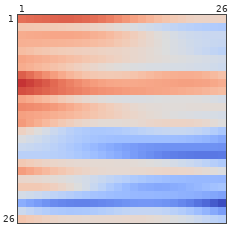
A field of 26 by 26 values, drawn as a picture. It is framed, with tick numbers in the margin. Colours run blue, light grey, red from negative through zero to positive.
Slope: up to the top left. Grain: streaks across. Ninth with the lowest average: bottom right. Histogram: bell-shaped.
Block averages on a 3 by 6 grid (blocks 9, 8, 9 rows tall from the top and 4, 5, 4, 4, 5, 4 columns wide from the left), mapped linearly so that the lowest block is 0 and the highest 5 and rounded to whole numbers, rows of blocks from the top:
5 4 4 3 3 2
4 3 2 2 2 2
2 2 1 1 1 0
